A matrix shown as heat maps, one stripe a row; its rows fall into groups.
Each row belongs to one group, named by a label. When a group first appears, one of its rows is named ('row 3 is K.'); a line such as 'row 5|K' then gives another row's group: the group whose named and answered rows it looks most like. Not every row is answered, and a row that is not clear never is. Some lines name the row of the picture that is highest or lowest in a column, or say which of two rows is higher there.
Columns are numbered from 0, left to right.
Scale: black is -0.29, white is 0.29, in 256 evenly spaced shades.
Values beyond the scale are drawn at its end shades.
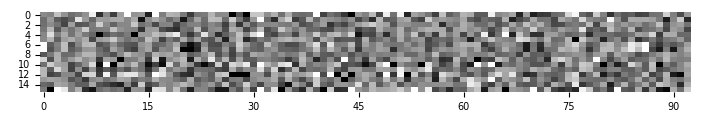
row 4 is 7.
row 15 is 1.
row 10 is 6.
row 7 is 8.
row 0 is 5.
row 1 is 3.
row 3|3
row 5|3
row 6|8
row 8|5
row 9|5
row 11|1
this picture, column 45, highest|14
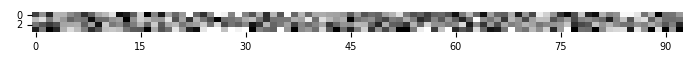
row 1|7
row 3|6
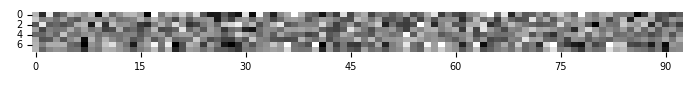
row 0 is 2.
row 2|6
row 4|1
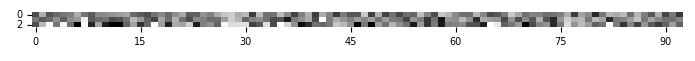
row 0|6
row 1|8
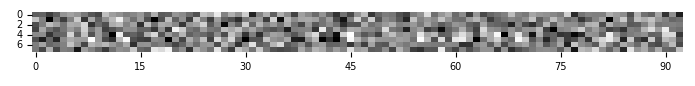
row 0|6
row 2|5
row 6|3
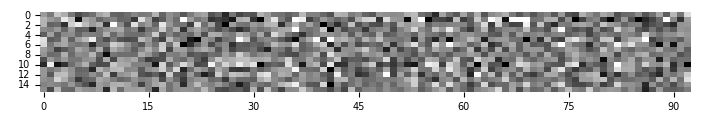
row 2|2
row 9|6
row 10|6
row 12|6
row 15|2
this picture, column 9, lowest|8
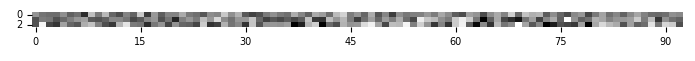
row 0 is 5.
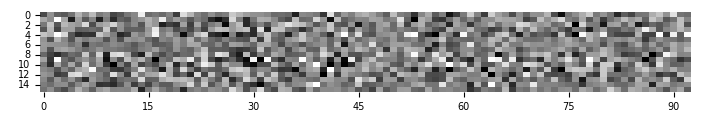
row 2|3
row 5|2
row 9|2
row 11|8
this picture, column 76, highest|11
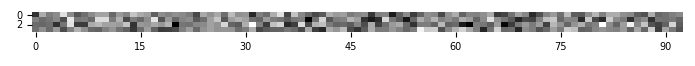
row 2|3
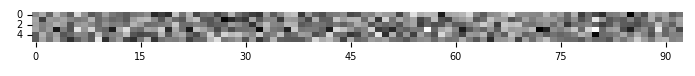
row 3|5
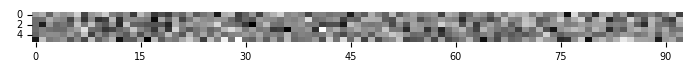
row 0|3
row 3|8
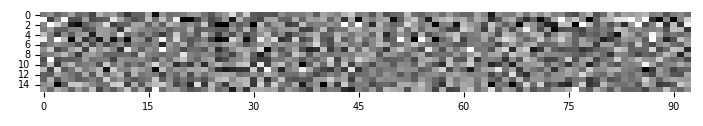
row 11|2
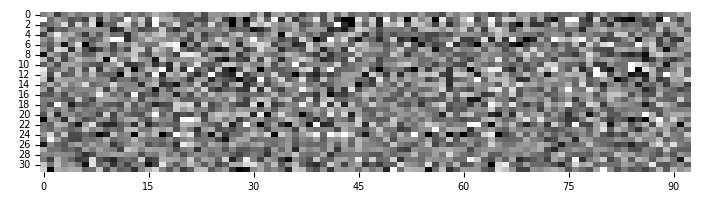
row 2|5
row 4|1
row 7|1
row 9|2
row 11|7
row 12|5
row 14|3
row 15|2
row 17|3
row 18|2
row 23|5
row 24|7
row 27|5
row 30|1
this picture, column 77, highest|5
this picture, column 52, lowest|1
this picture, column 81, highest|6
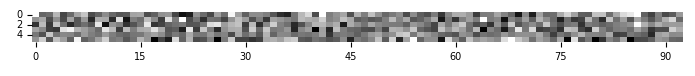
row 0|8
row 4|1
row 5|3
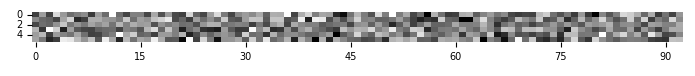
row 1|3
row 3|1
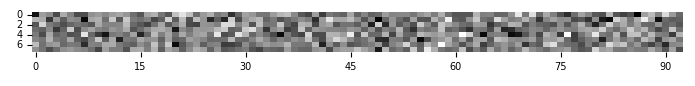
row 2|6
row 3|3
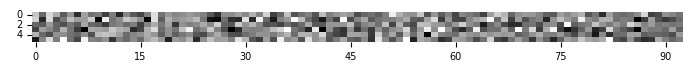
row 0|1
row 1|2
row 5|1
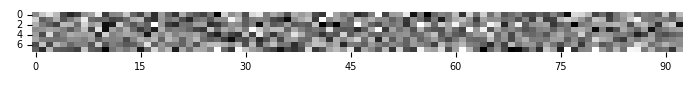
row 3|6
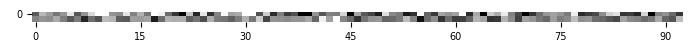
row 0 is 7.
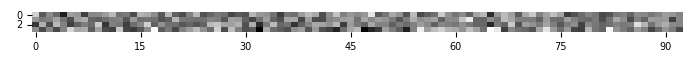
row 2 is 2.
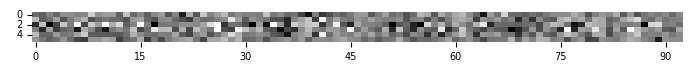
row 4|8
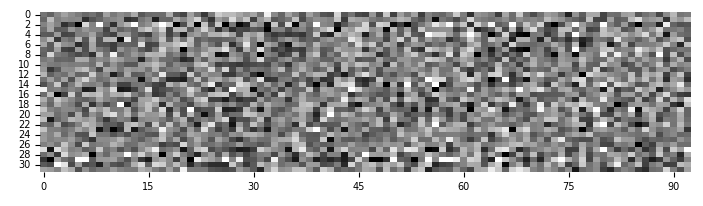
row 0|6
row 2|5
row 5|7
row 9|3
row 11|5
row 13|3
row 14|5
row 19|7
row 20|7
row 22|5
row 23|7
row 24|1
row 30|1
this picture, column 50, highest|29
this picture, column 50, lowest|2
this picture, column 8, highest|2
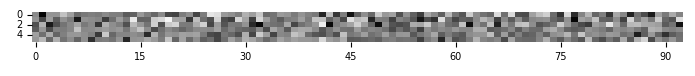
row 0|6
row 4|2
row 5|7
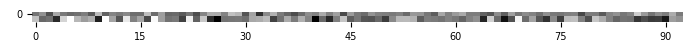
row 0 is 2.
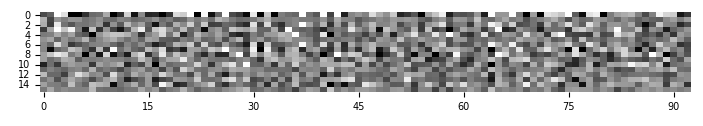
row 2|2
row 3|1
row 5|3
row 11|8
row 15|8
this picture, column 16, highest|3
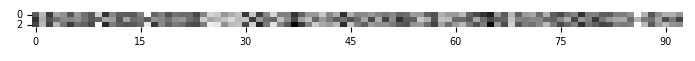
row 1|6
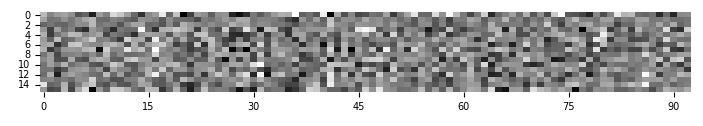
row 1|8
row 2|8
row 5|5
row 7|5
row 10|7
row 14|8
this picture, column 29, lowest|7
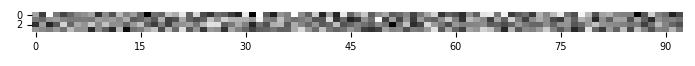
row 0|2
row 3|7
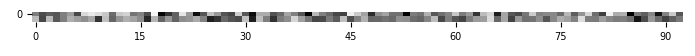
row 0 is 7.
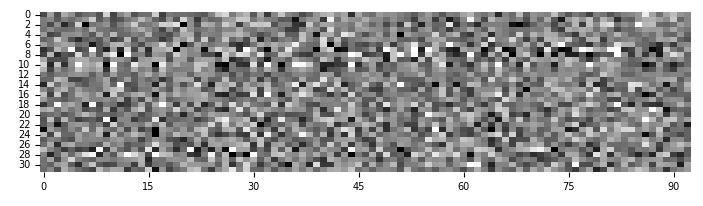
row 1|8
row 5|2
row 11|2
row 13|2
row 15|7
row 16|2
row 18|1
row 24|2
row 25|3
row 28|5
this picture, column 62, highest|30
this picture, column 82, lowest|1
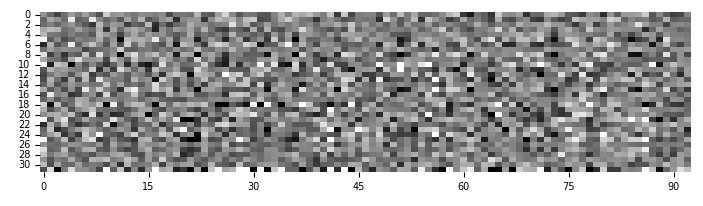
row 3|2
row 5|5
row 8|5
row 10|1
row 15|5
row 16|6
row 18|2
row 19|8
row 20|1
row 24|5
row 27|8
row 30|5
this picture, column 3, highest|21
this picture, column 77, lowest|0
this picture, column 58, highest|31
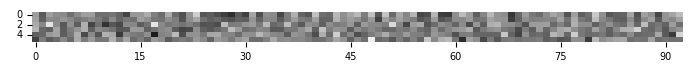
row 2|1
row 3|8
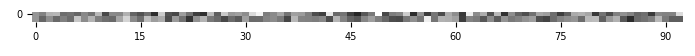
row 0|6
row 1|5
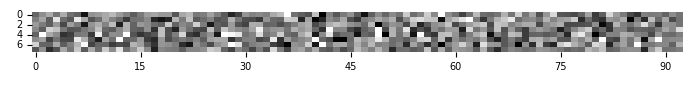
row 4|6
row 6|8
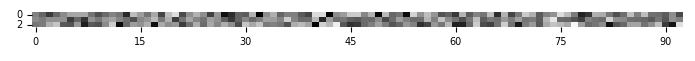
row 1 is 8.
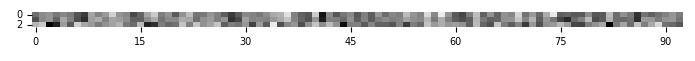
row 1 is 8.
